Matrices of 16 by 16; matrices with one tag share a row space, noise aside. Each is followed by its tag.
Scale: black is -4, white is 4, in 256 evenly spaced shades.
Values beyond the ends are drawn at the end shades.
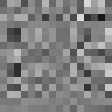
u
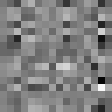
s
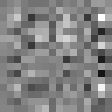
s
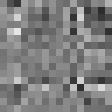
u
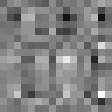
s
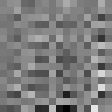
s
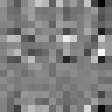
s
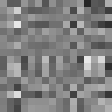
u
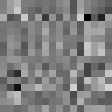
u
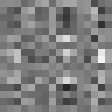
s
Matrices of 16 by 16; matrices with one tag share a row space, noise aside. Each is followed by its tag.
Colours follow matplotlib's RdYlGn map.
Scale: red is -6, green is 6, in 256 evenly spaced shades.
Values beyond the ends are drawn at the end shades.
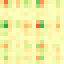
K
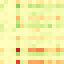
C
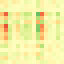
K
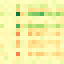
C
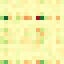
K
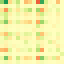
K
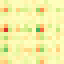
K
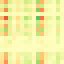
K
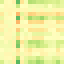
C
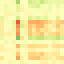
C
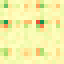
K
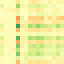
C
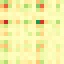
K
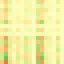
K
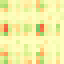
K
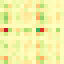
K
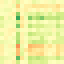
C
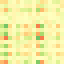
K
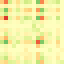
K
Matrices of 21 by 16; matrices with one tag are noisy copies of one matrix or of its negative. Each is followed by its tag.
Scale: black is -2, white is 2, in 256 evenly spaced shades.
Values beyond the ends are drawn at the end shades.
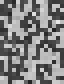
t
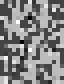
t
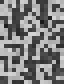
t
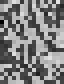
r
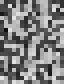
t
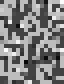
t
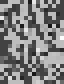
r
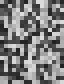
t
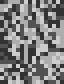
r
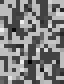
t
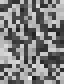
r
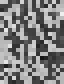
r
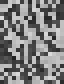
r
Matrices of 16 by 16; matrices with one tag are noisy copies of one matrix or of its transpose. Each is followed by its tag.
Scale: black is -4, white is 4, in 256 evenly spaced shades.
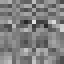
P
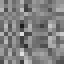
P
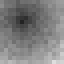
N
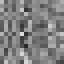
P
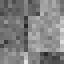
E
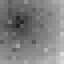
N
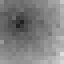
N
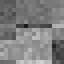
E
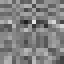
P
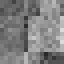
E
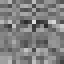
P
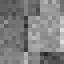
E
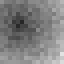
N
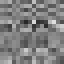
P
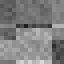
E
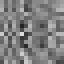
P
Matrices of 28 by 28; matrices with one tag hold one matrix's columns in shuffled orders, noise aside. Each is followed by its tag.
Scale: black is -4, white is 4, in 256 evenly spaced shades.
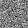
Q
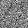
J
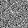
Q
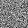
J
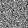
Q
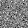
J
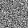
Q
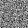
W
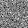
J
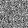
W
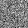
W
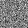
W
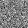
J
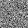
J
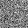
W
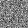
W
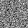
Q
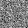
W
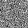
Q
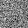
W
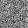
W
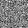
W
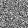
J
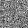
W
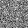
W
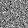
Q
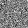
Q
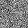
Q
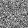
J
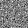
W
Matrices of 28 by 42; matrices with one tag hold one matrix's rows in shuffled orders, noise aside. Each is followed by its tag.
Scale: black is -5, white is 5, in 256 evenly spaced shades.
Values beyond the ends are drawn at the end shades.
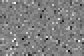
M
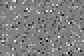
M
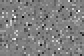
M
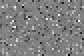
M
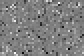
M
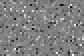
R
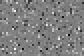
M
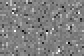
M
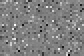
M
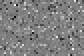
R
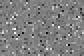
M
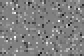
M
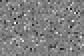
R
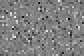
M
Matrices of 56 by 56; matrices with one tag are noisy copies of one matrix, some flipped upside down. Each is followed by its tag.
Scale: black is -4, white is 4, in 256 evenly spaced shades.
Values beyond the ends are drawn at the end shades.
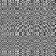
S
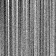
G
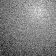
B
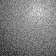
B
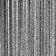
G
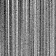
G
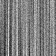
G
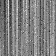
G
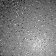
B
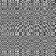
S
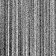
G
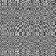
S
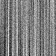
G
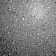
B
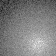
B
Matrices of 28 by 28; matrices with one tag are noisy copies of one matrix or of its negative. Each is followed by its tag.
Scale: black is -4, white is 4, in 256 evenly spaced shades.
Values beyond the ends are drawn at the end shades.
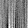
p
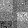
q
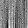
p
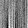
p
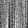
p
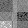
q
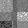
q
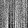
p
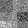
q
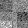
q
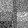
q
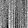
p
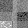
q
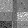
q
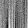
p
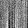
p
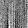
p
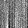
p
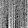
p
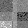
q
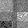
q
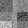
q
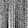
p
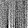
p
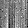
p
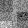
q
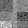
q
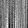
p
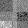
q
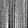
p
